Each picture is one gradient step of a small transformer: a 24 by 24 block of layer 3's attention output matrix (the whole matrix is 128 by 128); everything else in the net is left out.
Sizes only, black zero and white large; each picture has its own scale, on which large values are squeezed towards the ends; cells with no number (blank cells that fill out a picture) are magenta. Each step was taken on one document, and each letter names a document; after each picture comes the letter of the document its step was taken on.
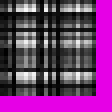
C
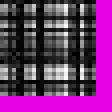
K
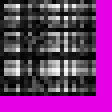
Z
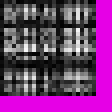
C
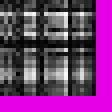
K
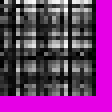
Z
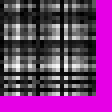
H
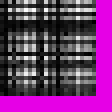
C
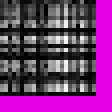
Z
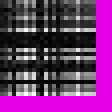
C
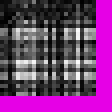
C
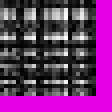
K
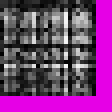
K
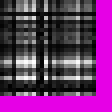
C
